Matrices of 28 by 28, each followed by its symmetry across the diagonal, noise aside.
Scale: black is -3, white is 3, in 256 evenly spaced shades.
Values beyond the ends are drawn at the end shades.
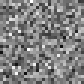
neither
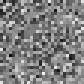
symmetric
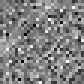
symmetric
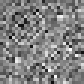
symmetric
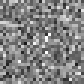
neither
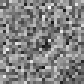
symmetric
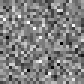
neither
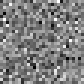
neither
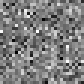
neither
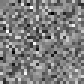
symmetric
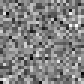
neither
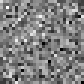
symmetric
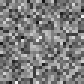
symmetric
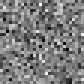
neither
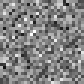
symmetric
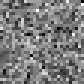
neither
